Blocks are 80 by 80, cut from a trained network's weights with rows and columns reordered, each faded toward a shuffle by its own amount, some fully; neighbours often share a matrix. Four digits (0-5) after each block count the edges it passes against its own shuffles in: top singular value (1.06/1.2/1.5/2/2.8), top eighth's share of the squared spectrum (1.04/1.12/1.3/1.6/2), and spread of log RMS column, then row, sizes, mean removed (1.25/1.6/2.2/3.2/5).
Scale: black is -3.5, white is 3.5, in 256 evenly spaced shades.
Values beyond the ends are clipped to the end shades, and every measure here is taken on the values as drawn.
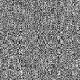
4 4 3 1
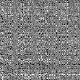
4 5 4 2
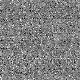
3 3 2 0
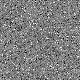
0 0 0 0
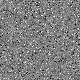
0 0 0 0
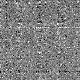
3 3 2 1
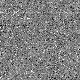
1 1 0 0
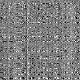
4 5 1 4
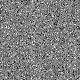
1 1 0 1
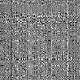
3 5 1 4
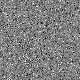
0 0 0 0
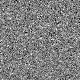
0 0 0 0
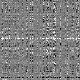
4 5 4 2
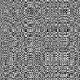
5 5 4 3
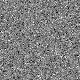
0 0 0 0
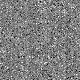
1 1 0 0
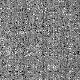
2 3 0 2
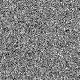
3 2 0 0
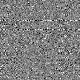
3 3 1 2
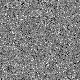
1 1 0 0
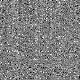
2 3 0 2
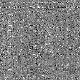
3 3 0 2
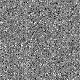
2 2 0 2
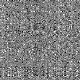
3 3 1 3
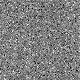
1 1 0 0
